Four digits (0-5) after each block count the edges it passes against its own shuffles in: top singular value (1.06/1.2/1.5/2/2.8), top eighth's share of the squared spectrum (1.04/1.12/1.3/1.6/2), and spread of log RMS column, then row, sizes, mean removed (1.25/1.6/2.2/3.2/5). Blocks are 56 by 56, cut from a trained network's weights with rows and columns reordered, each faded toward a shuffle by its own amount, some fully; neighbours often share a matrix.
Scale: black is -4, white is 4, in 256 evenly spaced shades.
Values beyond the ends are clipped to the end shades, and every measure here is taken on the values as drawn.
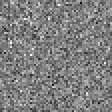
2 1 0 0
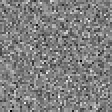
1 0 0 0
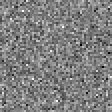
0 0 0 0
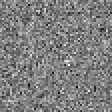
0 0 0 0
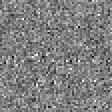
1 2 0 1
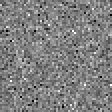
0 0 0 0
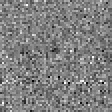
2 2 0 2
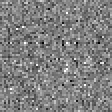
2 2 0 1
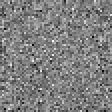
1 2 0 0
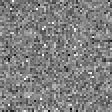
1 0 0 0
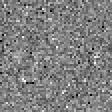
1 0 0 0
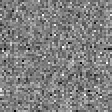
2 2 1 1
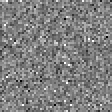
0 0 0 0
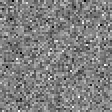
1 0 0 0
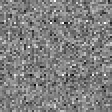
2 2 1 2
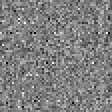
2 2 0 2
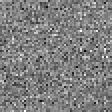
2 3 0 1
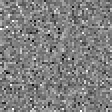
2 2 1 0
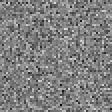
2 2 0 0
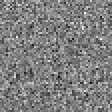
2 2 0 1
